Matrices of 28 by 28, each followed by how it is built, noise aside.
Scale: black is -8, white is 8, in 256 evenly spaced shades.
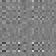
low rank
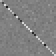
diagonal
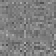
low rank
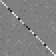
diagonal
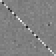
diagonal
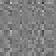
low rank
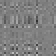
low rank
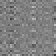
low rank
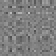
low rank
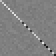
diagonal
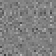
low rank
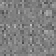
low rank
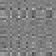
low rank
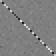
diagonal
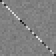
diagonal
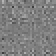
low rank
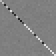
diagonal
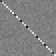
diagonal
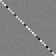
diagonal
